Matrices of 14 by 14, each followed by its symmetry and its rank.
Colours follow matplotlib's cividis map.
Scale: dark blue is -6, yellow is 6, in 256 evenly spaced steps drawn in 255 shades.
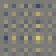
symmetric, rank one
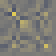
symmetric, rank three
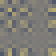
symmetric, rank two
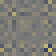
symmetric, rank two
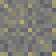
symmetric, rank three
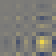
symmetric, rank one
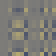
neither, rank one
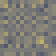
symmetric, rank two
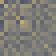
symmetric, rank three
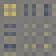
symmetric, rank one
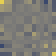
symmetric, rank two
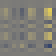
neither, rank one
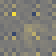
symmetric, rank three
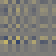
neither, rank one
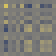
symmetric, rank one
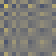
symmetric, rank one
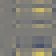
neither, rank one
